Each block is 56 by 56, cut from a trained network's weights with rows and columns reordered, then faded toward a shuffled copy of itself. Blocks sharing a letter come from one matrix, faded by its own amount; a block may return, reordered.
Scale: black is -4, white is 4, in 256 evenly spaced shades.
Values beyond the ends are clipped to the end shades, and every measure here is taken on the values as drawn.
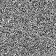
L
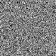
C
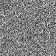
C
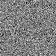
L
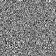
C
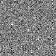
C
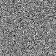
L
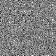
C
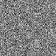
C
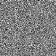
C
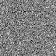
L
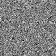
L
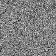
L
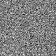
L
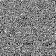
L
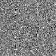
C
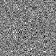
C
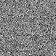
L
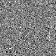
C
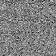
L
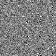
C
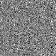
C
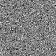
L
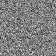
L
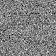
L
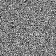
L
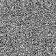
L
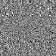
C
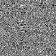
C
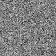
L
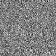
C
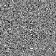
C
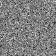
L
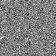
C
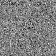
L
